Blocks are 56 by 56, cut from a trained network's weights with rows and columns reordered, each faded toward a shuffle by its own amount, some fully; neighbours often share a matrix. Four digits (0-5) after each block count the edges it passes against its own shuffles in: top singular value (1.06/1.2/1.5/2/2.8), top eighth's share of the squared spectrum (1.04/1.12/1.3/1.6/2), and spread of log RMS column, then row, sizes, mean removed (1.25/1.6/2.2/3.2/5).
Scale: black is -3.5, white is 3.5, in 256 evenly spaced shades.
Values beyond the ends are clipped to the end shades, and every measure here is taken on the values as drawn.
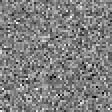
0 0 0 0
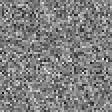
3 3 0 1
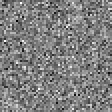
1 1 0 0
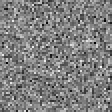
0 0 0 0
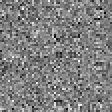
2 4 2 1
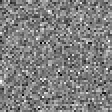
0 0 0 0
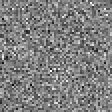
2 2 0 0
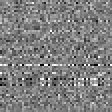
4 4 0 3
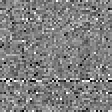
4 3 0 2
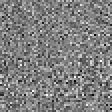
3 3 0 2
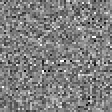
3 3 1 2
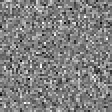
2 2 0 1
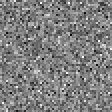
0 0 0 0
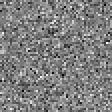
1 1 0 0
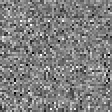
2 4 2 1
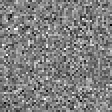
2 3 2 1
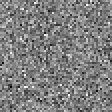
2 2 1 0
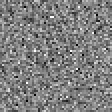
0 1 0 0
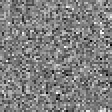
2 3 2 1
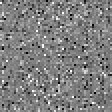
1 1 1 0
